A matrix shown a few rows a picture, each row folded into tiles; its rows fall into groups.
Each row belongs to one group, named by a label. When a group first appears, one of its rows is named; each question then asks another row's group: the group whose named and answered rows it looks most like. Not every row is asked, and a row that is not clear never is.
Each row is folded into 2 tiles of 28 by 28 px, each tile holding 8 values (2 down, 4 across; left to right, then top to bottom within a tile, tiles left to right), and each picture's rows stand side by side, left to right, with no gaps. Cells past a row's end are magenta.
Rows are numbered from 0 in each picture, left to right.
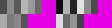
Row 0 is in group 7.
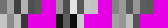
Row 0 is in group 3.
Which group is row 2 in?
3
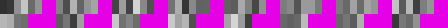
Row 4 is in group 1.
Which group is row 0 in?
1
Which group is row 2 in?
7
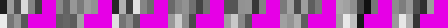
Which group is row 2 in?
7
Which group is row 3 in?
1
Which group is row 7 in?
1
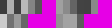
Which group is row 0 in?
7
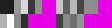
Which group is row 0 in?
1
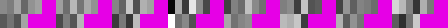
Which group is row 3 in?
7
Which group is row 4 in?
7
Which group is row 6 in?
7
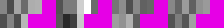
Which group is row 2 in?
3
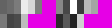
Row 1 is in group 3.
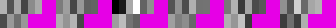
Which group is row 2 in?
1
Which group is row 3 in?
7
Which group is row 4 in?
3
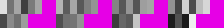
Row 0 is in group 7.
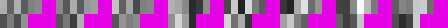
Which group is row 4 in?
7
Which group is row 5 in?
1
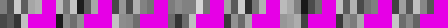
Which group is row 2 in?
7
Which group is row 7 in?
7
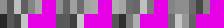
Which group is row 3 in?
1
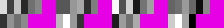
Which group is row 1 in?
1
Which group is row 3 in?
1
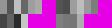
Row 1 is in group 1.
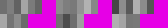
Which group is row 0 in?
7
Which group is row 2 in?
7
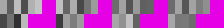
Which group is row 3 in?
7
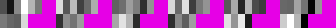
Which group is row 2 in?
1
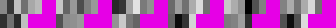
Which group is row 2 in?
1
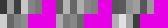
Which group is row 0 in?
7
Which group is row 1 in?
7
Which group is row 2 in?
1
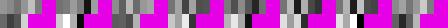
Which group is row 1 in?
1
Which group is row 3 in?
3
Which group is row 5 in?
3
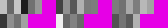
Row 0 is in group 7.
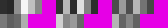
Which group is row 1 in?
7
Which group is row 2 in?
7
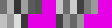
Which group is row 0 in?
3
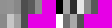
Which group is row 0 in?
1
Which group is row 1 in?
7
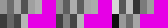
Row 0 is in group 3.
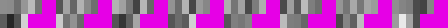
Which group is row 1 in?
7
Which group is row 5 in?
7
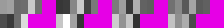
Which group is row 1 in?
1
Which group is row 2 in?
3
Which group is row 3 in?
3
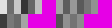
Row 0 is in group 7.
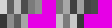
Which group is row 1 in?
3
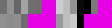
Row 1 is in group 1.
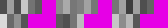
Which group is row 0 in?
7
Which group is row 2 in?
3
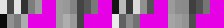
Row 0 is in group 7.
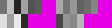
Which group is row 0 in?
3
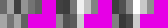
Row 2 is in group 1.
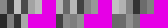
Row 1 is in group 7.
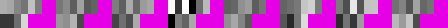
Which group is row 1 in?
3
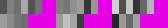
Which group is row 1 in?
1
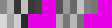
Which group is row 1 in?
7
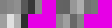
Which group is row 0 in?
1
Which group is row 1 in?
1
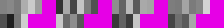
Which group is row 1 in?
7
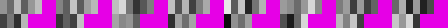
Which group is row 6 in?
3
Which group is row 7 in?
3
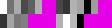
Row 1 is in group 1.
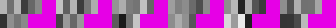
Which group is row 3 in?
1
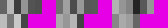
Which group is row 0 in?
3
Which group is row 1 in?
3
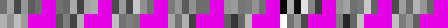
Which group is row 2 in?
7
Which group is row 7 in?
7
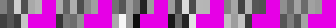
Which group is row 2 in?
1
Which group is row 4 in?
3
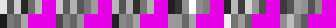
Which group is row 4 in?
7
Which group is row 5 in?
1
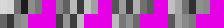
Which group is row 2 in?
7
